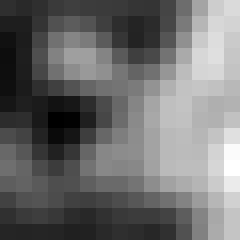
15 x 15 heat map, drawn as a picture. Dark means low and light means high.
The ninth with the lowest average is the middle left. On average the colour sits 40% of the way up the scale. The field climbs toward the right. There are no lone odd cells.
